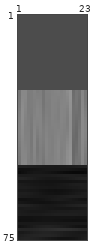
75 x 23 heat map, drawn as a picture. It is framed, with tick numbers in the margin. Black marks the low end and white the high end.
The table splits into 3 rows of 1 panel. Panel 1,1: low, flat. Panel 2,1: middling, streaked downward, faint in contrast. Panel 3,1: very low, streaked across, faint in contrast.
